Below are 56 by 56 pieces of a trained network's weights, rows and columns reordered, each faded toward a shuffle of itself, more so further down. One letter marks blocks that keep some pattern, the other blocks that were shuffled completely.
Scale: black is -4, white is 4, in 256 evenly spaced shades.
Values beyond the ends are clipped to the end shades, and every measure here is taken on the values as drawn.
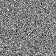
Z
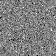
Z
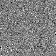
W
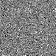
W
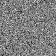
Z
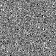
W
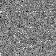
W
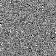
W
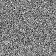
Z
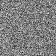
Z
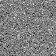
W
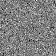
Z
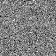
W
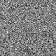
W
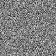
W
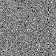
W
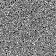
Z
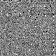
W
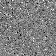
Z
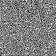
Z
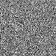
W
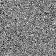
Z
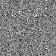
W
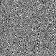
W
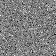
Z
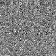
W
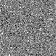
W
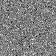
Z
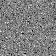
Z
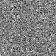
W
